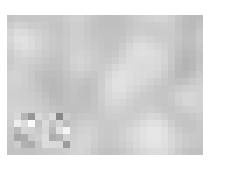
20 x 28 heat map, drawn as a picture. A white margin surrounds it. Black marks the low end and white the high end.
On average the colour sits 80% of the way up the scale. An odd patch, rougher than its surroundings, sits in the bottom left. The distribution is heavy-tailed on both sides. Values change most from cell to cell in the bottom left. No overall slope runs across the table. The halves do not mirror each other.
